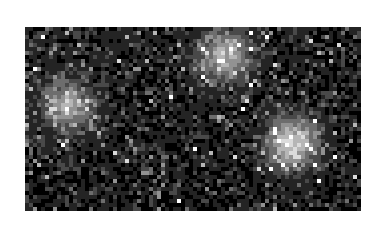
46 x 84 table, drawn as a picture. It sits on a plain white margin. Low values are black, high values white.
Mirror symmetry: none. Bumps: three. Slope: none. Average level on the scale: 20%. Odd rows or columns: none.
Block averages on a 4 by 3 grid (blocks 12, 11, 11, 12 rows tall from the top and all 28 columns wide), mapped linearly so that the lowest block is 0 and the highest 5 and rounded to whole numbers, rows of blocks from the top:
1 4 1
4 1 1
2 0 5
0 0 1
